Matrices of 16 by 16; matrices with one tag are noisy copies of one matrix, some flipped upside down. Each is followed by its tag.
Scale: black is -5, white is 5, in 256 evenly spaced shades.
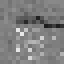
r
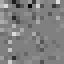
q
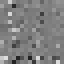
q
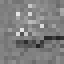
r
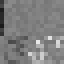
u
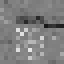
r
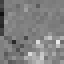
u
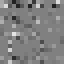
q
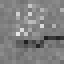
r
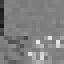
u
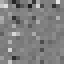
q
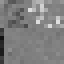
u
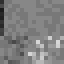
u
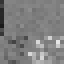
u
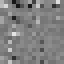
q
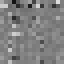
q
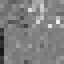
u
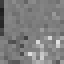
u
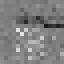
r
